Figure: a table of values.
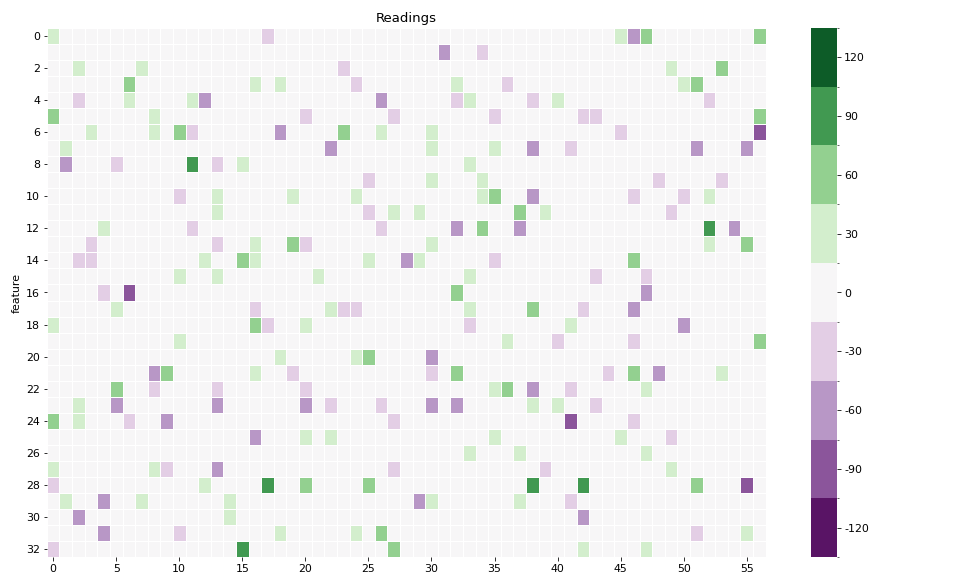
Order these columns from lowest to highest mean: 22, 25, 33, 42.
22, 42, 25, 33
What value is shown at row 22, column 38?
-60
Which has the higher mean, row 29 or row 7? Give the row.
29
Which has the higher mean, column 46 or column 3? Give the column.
3
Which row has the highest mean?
28
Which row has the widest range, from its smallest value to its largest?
28
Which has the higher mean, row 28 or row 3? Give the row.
28
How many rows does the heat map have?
33
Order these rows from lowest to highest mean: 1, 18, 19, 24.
24, 1, 18, 19
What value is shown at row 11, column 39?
30
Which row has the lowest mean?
23
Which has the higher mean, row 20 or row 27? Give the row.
20
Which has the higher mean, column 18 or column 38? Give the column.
18
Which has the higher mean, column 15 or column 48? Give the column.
15
